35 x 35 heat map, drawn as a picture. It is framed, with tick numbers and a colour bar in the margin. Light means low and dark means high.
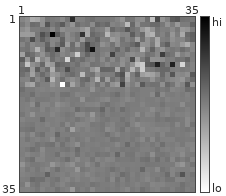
Grain: fine. Stripes: none. Histogram: heavy tails on both sides. Slope: none. Average level on the scale: 50%. Seam: horizontal, 40% of the way down, the bottom part calmer.
